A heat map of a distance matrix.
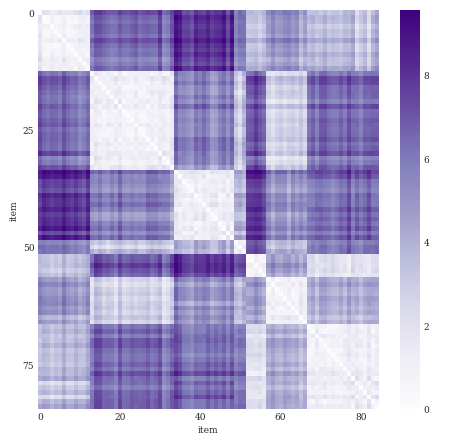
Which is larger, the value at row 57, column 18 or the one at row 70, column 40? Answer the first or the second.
the second
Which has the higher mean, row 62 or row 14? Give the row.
14
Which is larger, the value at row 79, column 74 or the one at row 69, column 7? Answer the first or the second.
the second
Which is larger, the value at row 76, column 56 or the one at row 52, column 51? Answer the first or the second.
the second
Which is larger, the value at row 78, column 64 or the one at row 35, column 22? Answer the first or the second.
the second
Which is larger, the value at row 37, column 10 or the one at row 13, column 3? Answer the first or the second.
the first
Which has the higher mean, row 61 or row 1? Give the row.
1
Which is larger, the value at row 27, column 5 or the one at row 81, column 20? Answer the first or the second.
the second
